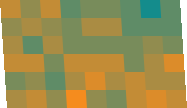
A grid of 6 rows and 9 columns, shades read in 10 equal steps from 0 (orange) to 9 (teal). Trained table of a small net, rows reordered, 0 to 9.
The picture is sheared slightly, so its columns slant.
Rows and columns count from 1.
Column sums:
19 21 24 21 20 23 26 26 23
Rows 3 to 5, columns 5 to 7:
5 5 5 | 2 2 5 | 1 3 2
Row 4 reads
2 2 5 2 2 2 5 3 1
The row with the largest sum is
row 1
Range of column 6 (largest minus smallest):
3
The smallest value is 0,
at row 6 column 4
